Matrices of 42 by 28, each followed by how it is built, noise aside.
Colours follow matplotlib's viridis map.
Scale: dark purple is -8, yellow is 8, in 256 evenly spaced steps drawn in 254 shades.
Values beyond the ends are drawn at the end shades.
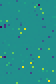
sparse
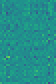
low rank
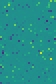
sparse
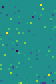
sparse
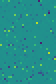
sparse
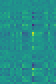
low rank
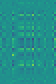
low rank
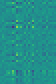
low rank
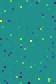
sparse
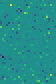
sparse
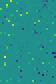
sparse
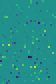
sparse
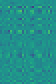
low rank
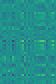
low rank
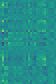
low rank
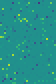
sparse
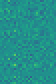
low rank
